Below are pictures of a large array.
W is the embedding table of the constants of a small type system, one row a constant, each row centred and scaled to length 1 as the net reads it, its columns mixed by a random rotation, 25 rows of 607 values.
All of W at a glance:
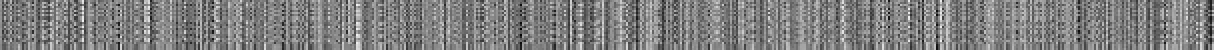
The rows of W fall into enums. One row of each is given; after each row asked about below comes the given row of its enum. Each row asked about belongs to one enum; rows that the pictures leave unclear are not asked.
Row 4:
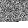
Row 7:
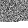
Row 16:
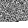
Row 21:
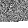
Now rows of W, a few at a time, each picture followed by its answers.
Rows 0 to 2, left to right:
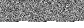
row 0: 4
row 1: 16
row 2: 21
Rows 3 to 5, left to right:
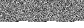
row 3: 16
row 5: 7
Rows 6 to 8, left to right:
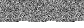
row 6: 4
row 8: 4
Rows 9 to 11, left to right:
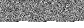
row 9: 4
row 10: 16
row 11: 21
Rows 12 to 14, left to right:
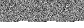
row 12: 7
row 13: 4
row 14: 21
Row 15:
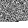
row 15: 16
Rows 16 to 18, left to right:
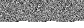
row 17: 21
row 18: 7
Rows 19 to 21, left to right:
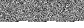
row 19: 16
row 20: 4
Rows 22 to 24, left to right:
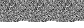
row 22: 7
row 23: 7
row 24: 7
